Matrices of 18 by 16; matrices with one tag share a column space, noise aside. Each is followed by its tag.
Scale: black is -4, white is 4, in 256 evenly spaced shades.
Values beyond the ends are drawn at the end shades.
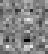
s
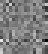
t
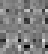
s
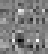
s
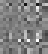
t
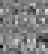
s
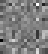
t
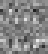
s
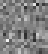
t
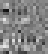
s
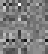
t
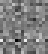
t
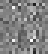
t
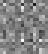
t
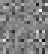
t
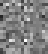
t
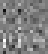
s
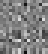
t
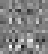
s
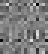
t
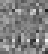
s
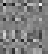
t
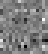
s
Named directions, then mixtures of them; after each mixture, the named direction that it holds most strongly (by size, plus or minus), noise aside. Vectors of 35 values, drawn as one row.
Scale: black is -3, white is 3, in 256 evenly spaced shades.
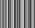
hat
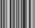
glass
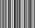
hat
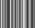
glass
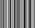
hat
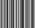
hat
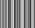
hat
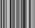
glass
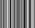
glass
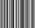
hat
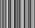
hat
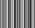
hat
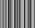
hat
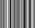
glass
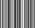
hat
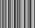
hat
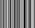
hat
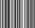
glass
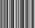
hat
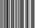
hat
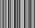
hat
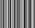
hat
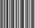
hat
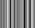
glass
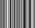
glass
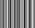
hat
